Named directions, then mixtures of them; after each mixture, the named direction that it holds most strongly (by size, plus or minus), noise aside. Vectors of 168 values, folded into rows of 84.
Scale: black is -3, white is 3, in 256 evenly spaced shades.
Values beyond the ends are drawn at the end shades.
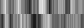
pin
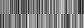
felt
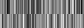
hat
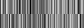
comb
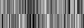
hat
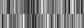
hat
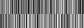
felt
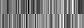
felt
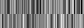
hat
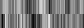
pin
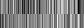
felt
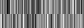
hat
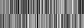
felt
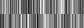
felt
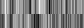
pin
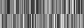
hat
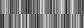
felt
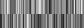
hat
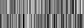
hat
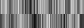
pin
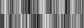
pin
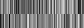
felt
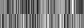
hat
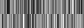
hat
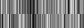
comb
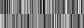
felt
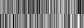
felt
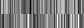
felt
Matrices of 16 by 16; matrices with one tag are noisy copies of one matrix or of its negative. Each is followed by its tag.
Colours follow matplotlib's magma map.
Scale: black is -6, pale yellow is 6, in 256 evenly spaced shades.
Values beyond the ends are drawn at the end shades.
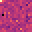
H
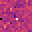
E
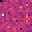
H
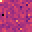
H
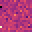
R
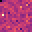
H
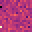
R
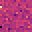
R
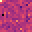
H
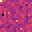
H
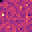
H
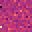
R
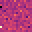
R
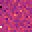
R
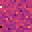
R
